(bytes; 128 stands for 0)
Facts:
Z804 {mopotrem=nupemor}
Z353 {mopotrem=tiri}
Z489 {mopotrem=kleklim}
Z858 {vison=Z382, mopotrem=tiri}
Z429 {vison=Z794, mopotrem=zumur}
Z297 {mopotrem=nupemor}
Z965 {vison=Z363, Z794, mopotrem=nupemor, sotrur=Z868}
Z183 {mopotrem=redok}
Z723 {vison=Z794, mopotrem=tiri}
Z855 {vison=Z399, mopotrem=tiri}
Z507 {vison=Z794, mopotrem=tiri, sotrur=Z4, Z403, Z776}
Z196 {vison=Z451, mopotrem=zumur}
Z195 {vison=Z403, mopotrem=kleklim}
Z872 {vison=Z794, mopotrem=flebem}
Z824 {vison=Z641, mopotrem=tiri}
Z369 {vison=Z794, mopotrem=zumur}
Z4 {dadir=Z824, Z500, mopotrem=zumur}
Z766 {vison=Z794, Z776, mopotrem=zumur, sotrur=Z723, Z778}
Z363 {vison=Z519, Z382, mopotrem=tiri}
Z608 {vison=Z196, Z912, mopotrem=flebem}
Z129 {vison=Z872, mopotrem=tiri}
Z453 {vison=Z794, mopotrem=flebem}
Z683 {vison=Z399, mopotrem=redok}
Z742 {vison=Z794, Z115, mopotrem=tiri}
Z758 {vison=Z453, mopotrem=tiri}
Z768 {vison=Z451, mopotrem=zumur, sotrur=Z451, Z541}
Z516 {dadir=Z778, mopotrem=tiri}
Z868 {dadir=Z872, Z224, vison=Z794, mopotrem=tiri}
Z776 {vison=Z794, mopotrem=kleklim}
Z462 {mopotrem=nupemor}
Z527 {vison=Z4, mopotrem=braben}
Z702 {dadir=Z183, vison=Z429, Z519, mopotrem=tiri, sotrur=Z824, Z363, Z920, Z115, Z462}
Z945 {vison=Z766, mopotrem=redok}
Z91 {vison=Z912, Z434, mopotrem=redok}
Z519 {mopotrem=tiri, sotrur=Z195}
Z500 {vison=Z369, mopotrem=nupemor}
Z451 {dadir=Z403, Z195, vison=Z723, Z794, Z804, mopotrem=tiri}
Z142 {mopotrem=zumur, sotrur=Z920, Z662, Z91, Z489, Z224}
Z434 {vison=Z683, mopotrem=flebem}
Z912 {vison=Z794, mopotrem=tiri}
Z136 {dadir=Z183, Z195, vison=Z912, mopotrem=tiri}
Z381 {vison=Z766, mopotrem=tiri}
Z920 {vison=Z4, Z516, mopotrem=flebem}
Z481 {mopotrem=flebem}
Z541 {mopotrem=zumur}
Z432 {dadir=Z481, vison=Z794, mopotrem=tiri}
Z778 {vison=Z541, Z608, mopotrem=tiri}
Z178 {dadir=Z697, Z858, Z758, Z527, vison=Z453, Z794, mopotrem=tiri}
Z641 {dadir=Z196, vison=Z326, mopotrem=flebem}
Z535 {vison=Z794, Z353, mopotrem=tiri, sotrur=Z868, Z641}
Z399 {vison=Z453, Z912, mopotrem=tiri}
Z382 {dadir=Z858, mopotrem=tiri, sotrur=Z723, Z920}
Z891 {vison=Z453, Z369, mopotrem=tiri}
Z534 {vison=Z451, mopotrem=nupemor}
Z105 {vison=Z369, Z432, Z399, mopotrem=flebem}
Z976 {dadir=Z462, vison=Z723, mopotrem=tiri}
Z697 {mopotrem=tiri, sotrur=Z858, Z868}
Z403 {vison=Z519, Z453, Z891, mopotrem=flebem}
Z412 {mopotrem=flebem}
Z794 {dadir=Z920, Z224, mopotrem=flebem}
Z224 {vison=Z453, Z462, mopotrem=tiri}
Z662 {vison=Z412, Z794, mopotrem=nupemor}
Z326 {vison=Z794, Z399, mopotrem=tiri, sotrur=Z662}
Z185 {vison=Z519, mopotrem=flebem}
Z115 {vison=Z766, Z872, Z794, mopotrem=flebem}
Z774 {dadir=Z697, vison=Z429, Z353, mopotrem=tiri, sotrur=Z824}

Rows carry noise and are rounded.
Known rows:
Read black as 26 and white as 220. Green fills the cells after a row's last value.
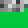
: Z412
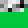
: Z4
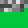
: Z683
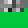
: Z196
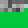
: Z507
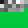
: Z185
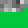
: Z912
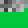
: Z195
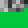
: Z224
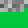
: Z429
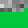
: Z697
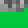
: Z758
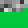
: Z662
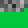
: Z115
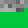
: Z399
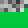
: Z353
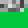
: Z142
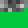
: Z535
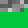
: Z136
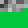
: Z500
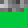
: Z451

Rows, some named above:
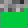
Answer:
Z534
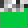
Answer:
Z794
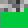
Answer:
Z353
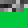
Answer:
Z91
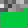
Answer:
Z702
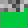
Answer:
Z353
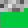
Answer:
Z369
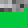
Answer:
Z697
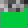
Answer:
Z224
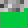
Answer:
Z369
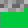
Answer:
Z429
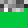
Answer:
Z462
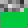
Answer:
Z489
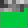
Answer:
Z434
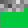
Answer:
Z965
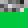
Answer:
Z489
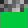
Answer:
Z608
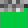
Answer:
Z776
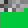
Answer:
Z195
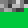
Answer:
Z855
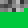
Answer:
Z945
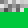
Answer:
Z519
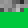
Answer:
Z534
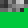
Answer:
Z105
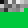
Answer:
Z185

